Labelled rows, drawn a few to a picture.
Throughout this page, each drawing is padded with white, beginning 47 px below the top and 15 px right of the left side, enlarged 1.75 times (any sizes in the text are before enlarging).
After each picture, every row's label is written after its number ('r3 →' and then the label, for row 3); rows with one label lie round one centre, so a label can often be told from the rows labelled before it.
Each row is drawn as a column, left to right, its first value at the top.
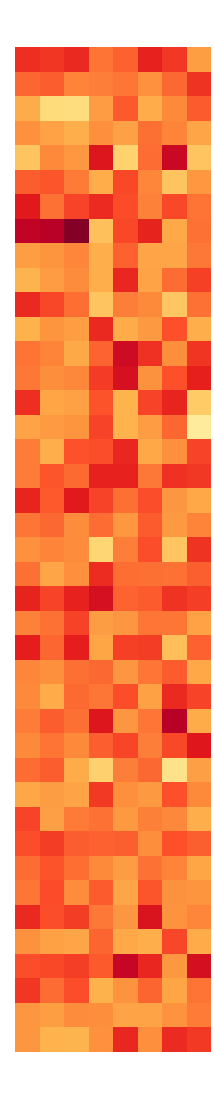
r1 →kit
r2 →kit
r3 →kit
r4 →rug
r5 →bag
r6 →kit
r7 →rug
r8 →bag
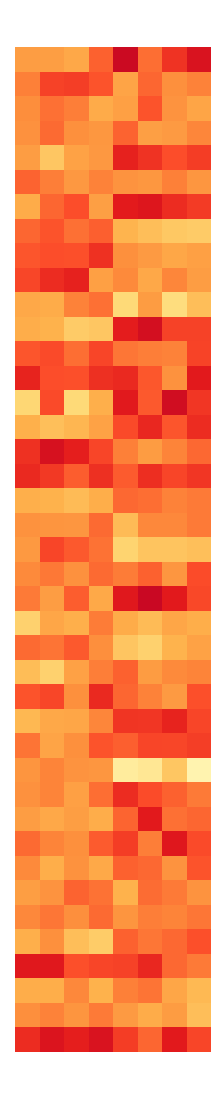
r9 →bag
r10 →bag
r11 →bag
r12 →bag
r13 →rug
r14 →rug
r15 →rug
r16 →rug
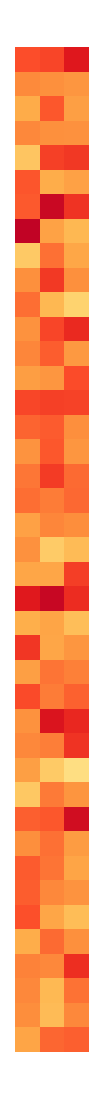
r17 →kit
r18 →rug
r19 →rug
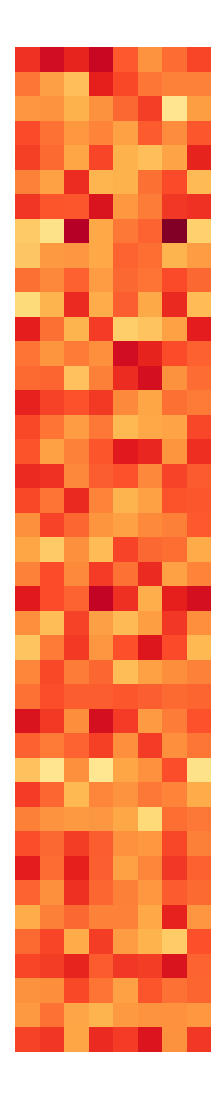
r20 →rug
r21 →rug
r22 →kit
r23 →rug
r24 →bag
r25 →bag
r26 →kit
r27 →rug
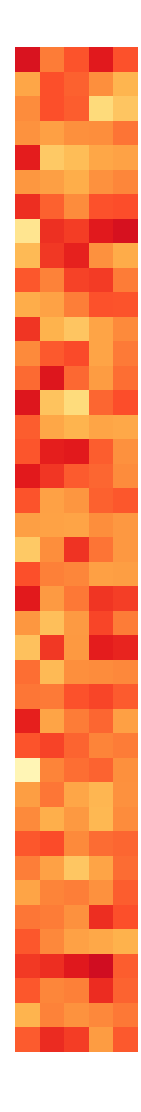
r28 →rug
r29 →bag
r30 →bag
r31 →kit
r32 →kit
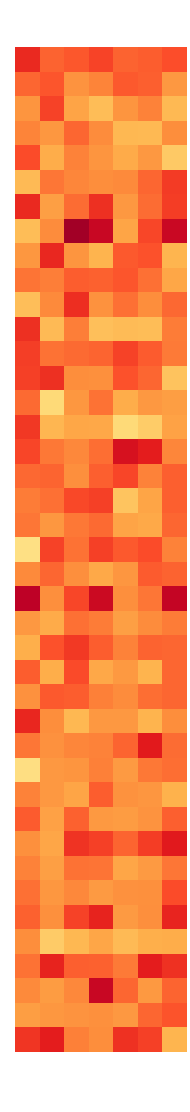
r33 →rug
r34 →bag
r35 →kit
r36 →kit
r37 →bag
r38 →bag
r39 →kit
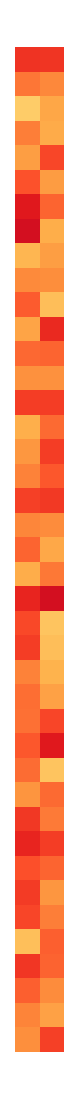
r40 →kit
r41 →rug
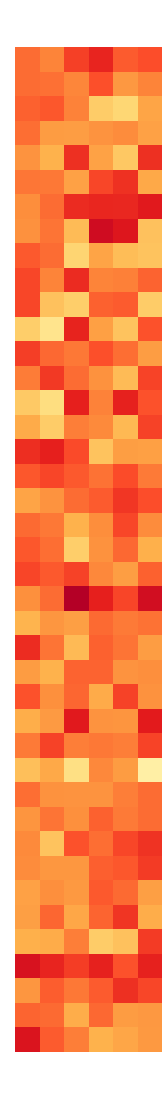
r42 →bag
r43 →bag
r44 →rug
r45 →kit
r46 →kit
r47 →rug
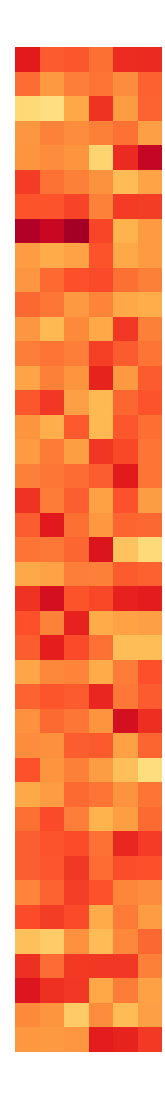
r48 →kit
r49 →kit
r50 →kit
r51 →bag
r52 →rug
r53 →rug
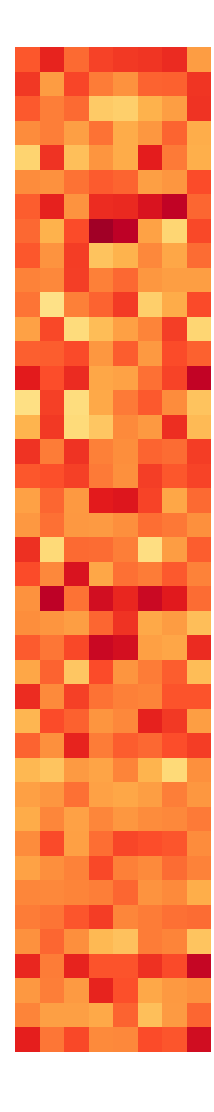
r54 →bag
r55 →rug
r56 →bag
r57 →kit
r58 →kit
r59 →rug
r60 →rug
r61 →bag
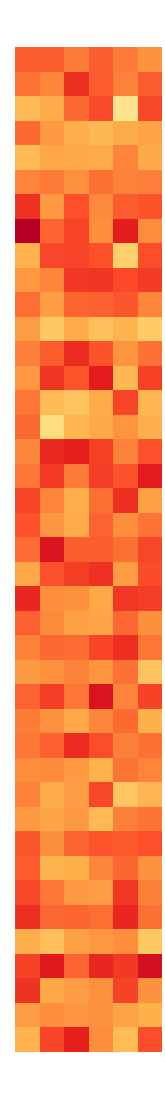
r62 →kit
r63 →bag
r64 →bag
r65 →bag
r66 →kit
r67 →bag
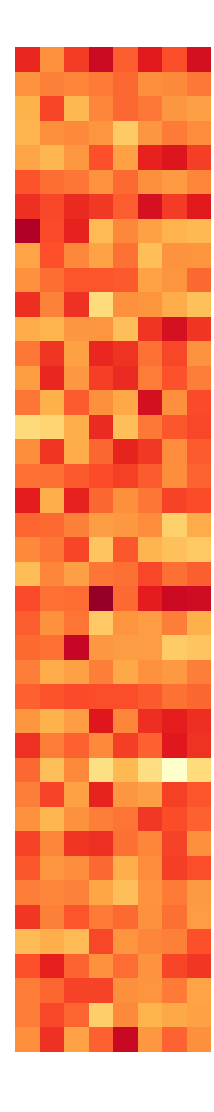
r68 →kit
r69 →bag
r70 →kit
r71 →rug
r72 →bag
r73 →rug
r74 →rug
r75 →rug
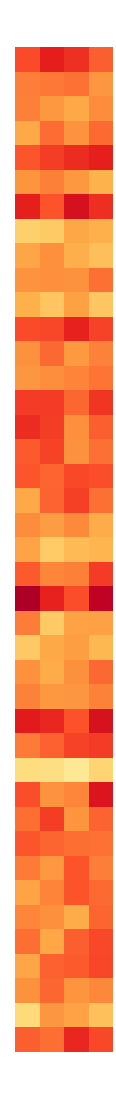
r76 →rug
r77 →rug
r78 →rug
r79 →rug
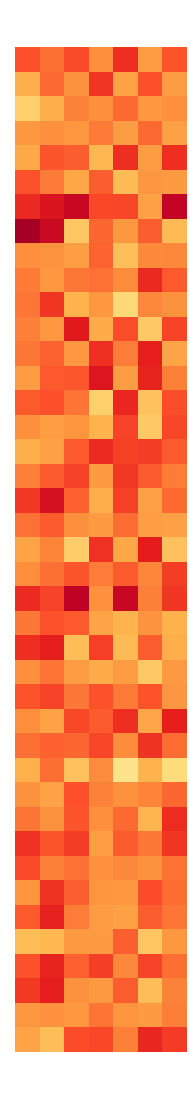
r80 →kit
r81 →kit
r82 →rug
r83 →bag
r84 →rug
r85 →bag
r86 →rug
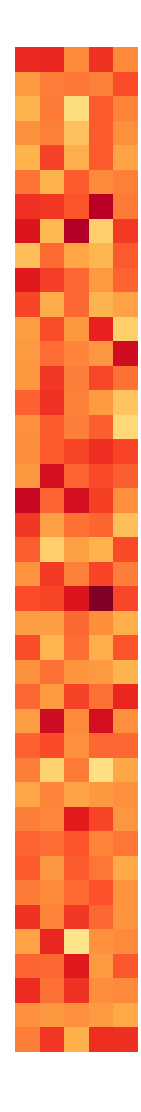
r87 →kit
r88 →rug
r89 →kit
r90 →rug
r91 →bag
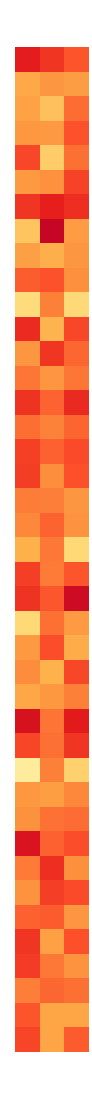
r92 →rug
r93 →kit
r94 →rug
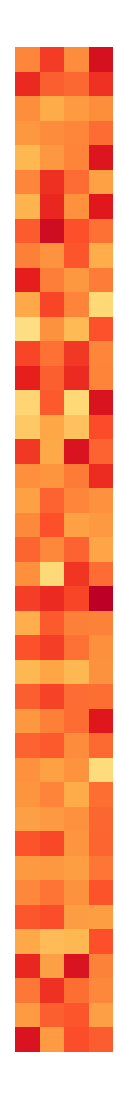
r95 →bag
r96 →kit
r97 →bag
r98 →rug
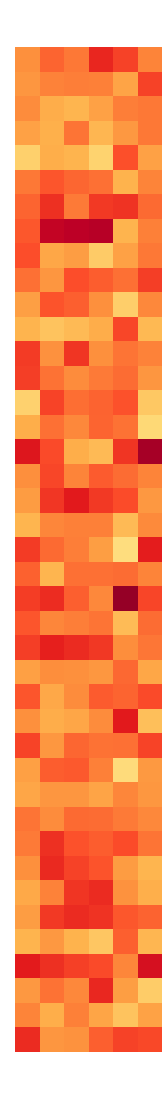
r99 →bag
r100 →kit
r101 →kit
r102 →kit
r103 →rug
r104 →bag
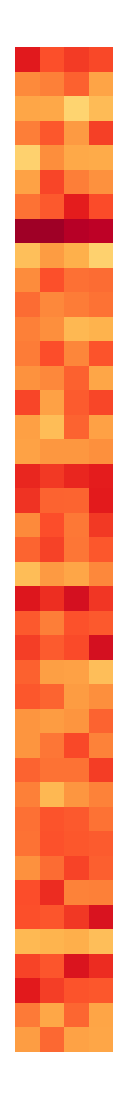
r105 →kit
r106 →kit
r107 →kit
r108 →kit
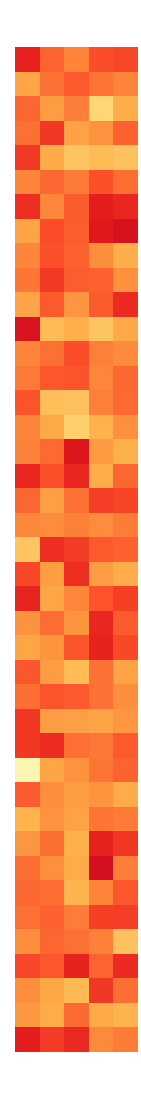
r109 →rug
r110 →bag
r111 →bag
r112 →kit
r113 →kit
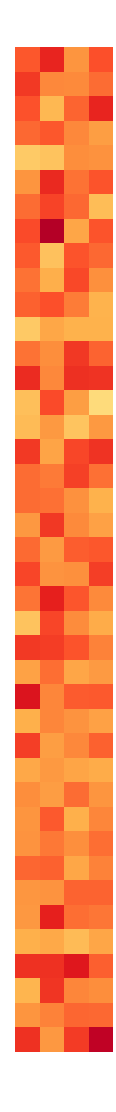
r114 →bag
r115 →kit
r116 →bag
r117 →bag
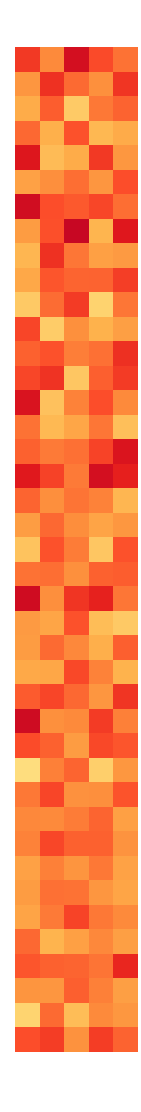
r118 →rug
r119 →bag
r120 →kit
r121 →rug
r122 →bag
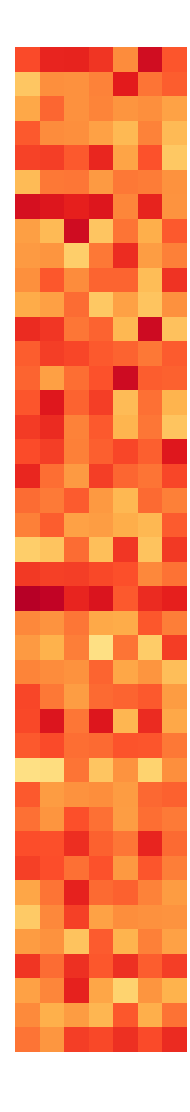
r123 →rug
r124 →rug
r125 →kit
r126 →rug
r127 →bag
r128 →rug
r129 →bag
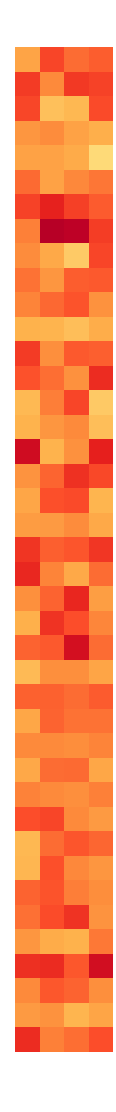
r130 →bag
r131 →kit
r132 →kit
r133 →bag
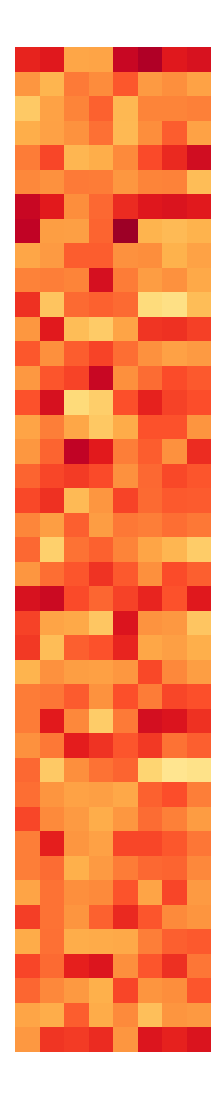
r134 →kit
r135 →rug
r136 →bag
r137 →bag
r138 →kit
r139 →rug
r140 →rug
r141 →rug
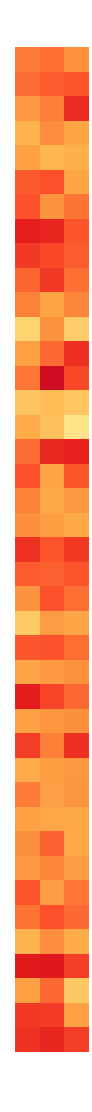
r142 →bag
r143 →bag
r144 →bag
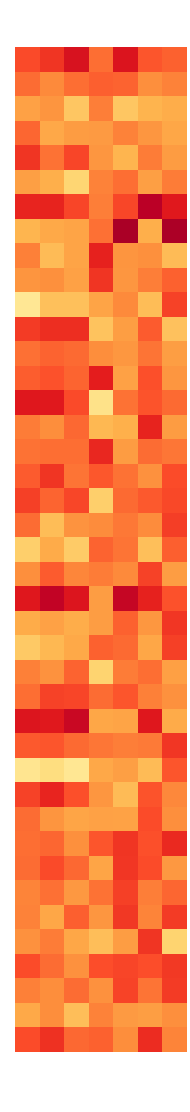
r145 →rug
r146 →rug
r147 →rug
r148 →bag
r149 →kit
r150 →rug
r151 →kit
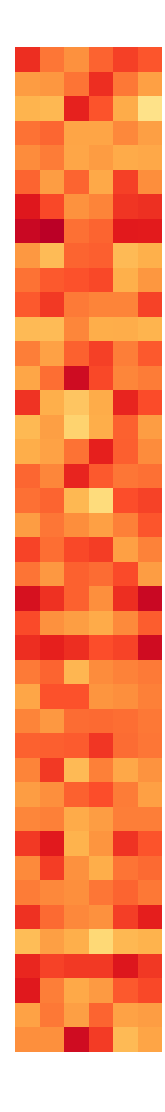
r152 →kit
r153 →kit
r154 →bag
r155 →bag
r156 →kit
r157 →kit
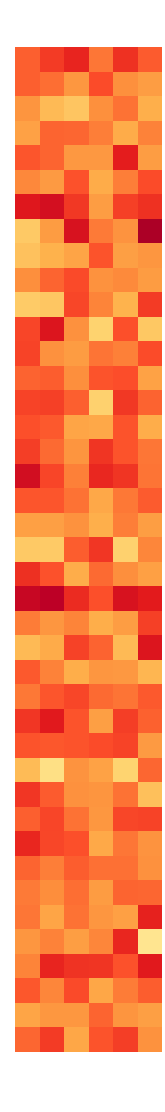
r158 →rug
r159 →rug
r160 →kit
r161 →bag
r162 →rug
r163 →kit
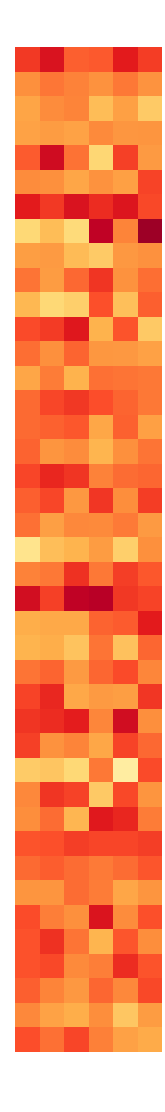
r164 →rug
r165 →rug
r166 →rug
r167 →kit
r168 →rug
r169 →kit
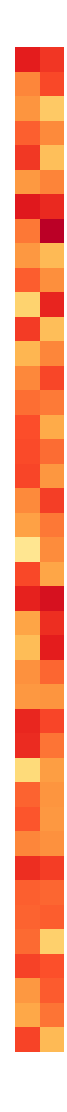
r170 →rug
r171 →kit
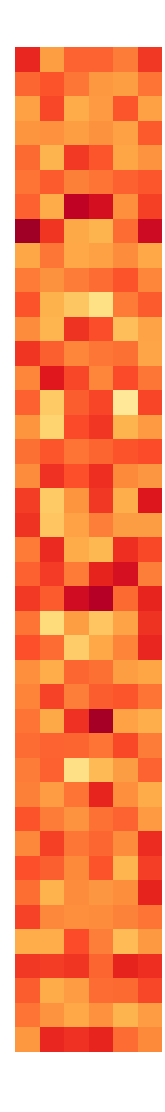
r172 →kit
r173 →bag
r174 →rug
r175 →rug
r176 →bag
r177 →kit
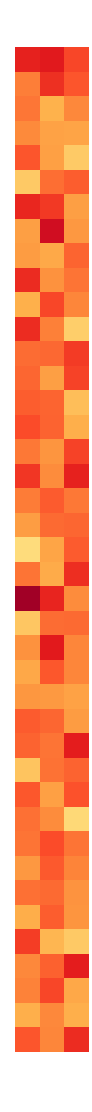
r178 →rug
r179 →kit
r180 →bag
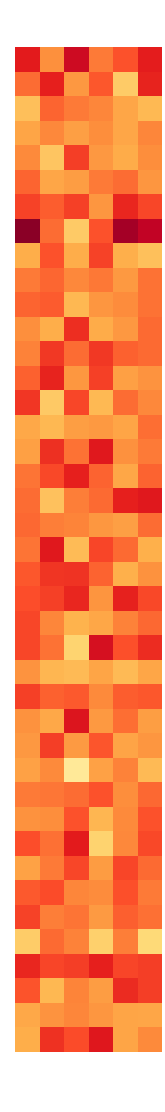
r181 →kit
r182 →bag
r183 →rug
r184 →bag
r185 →kit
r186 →kit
